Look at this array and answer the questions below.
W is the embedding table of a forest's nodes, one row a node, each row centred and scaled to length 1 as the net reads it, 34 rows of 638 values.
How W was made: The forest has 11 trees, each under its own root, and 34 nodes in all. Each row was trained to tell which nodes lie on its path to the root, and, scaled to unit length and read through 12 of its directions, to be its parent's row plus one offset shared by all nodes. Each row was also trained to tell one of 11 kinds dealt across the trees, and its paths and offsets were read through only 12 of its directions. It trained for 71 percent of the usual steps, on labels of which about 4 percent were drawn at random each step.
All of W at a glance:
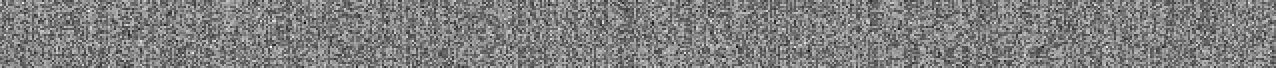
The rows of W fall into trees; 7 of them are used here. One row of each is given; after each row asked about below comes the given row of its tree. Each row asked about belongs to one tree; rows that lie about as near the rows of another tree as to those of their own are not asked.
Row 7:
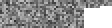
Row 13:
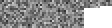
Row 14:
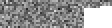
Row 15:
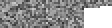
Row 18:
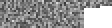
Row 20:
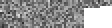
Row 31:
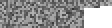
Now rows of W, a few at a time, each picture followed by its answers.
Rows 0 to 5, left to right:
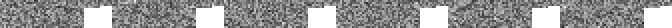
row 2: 14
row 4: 15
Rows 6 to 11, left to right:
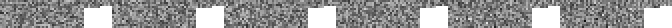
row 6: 15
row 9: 18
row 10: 14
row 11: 31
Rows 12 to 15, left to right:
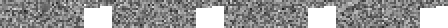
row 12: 14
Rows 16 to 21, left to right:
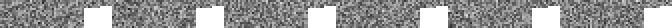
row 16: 20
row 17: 13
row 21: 14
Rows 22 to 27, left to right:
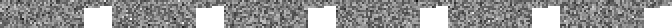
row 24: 31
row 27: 7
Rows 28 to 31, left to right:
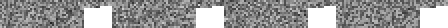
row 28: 31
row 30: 20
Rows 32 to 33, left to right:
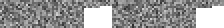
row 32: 20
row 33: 15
